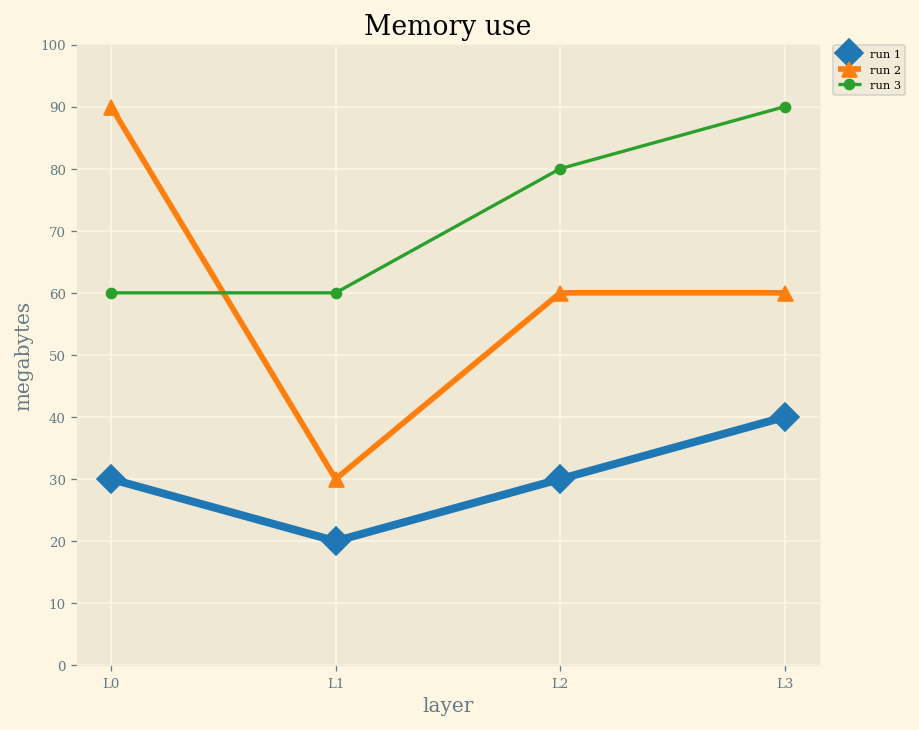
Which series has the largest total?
run 3
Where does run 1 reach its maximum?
L3
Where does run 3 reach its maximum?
L3
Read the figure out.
Title: Memory use
x-axis: layer, ticks L0 L1 L2 L3
y-axis: megabytes, ticks 0 10 20 30 40 50 60 70 80 90 100
Legend: run 1, run 2, run 3
Values:
run 1: 30 20 30 40
run 2: 90 30 60 60
run 3: 60 60 80 90
